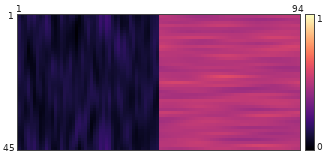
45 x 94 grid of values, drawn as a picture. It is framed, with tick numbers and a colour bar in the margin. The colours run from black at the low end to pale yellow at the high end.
The table splits into one row of 2 panels. Panel 1,1: very low, streaked downward, faint in contrast. Panel 1,2: middling, streaked across, faint in contrast.
